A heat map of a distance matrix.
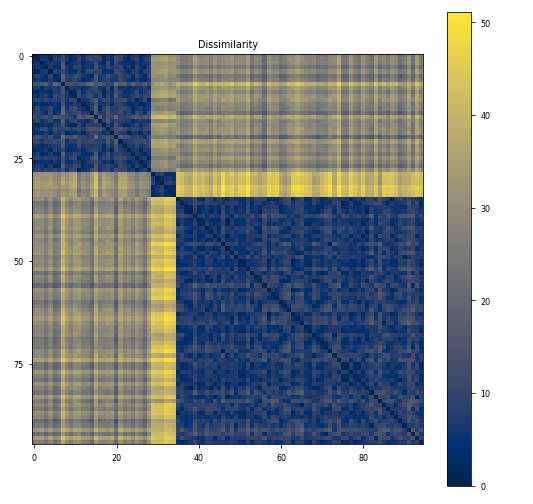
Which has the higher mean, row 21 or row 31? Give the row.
31
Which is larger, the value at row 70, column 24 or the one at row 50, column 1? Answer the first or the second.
the second
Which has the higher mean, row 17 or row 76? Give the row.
17
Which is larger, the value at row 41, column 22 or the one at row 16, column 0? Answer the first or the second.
the first
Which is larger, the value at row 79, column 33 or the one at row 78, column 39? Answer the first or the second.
the first
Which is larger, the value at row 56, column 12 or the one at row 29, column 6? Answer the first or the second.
the second
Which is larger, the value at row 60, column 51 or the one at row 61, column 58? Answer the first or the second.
the second
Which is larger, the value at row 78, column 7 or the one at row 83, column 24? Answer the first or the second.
the first
